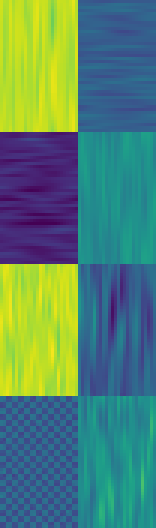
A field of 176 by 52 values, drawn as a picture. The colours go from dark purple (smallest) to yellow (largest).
It is made of 4 by 2 panels. Panel 1,1: very high, streaked downward, faint in contrast. Panel 1,2: low, streaked across, faint in contrast. Panel 2,1: very low, streaked across, faint in contrast. Panel 2,2: middling, streaked downward, faint in contrast. Panel 3,1: very high, streaked downward, faint in contrast. Panel 3,2: low, streaked downward. Panel 4,1: low, checkered. Panel 4,2: middling, streaked downward.
